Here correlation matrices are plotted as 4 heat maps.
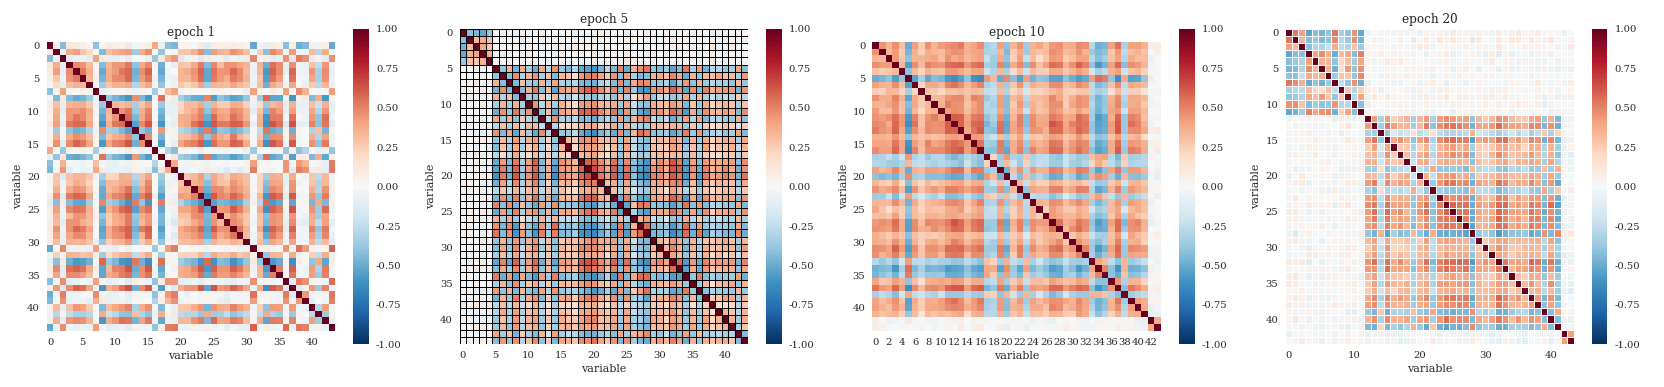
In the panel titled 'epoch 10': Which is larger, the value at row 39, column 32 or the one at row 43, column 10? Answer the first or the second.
the first
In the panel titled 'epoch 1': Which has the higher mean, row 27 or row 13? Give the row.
27
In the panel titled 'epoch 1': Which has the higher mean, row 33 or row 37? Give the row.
37
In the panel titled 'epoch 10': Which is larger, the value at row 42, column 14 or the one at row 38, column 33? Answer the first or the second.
the second
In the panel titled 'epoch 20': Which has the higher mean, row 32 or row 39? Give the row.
32
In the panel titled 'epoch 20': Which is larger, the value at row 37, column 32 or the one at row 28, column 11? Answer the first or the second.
the first
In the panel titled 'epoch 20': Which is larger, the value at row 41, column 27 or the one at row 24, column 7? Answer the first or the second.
the second
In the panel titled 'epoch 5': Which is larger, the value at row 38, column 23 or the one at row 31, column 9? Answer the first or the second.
the first
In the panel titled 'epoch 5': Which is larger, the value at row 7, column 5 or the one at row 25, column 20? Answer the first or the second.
the second
